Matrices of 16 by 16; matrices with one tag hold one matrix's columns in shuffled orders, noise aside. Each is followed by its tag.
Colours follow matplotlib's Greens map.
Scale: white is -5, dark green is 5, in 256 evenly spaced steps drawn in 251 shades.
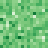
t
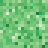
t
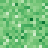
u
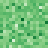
u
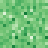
t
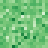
t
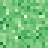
t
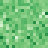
t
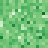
t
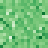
t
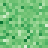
u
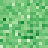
u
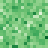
t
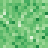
t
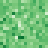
t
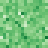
t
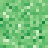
u
